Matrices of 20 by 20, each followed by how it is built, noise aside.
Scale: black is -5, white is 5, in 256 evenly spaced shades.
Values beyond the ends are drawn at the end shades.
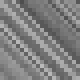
Toeplitz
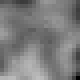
smooth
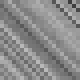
Toeplitz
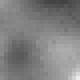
smooth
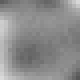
smooth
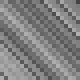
Toeplitz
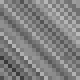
Toeplitz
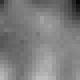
smooth
